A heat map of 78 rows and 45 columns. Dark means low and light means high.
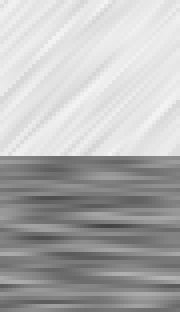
It is made of 2 by 1 panels. Panel 1,1: very high, slanting up to the right, faint in contrast. Panel 2,1: middling, streaked across.
